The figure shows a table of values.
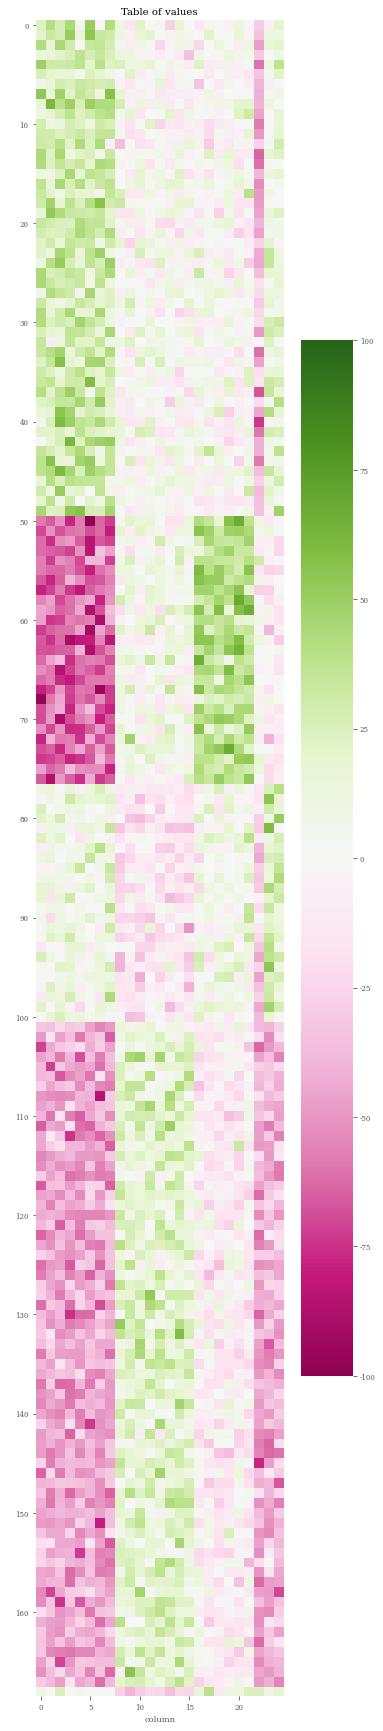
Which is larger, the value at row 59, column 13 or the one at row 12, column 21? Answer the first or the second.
the first
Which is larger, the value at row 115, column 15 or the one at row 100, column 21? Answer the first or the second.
the first
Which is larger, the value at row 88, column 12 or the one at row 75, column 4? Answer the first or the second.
the first
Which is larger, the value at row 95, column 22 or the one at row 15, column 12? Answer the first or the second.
the second
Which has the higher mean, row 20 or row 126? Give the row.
20
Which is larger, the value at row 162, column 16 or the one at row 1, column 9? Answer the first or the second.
the first
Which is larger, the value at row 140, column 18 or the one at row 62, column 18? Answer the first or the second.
the second
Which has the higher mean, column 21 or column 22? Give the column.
21
